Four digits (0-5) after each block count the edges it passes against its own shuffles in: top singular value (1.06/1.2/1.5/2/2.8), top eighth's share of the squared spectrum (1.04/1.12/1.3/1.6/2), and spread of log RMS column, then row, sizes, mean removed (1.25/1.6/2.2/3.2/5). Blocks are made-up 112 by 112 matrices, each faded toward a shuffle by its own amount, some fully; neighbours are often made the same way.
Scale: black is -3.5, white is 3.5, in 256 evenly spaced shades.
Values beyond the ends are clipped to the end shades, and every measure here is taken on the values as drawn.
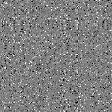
4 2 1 0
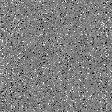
4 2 1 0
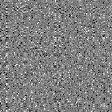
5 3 2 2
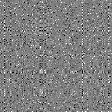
5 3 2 2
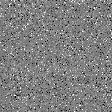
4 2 0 0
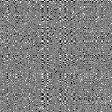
5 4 3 3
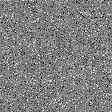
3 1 0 0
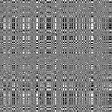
5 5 4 4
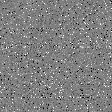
3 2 0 1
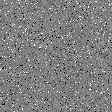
0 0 0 0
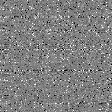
4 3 1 2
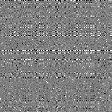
5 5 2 4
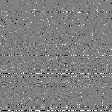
5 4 1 3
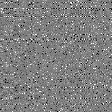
5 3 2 2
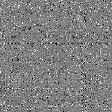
4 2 1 1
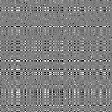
5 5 4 4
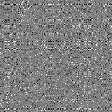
5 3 2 3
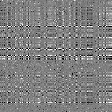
5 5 4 4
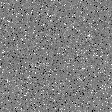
0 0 0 0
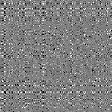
5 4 3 3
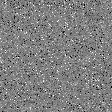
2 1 0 0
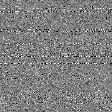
2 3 0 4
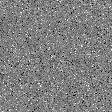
0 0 0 0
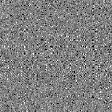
4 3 2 2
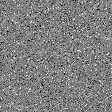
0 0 0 0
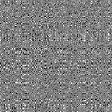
5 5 3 3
